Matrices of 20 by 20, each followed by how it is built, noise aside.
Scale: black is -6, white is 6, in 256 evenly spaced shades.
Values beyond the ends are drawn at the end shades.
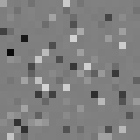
sparse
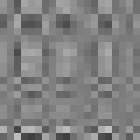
low rank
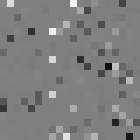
sparse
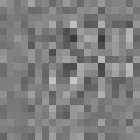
low rank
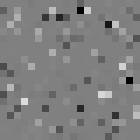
sparse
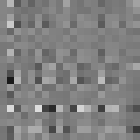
low rank
